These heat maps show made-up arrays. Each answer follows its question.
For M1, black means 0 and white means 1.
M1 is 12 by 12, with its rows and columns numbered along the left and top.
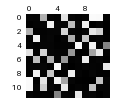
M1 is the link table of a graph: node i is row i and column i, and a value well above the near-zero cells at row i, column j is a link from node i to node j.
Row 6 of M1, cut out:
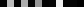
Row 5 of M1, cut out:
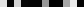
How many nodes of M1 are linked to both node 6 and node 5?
0
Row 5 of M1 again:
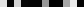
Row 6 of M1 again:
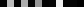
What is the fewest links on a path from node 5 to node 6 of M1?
1
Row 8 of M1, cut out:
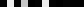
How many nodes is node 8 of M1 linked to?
3
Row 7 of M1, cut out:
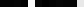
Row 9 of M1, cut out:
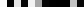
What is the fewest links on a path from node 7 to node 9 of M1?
2
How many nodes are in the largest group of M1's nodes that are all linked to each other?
5
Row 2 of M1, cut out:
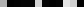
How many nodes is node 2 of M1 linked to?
4
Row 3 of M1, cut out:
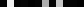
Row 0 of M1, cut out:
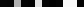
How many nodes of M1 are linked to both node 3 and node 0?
0
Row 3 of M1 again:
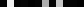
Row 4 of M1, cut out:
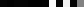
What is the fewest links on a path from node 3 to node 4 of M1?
4
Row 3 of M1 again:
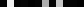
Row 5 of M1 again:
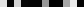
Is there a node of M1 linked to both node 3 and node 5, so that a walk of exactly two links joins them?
yes
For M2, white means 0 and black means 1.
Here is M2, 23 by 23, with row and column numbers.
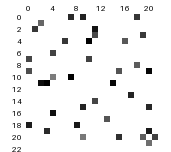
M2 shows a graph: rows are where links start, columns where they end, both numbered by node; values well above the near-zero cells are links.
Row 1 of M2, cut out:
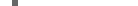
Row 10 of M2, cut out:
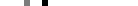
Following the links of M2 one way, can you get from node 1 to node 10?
yes
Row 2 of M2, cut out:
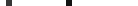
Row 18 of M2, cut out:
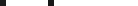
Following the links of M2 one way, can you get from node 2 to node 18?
yes
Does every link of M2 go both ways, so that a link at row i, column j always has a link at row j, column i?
yes
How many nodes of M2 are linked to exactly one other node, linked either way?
8
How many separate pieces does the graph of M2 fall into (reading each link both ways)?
5
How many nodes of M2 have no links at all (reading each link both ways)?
3
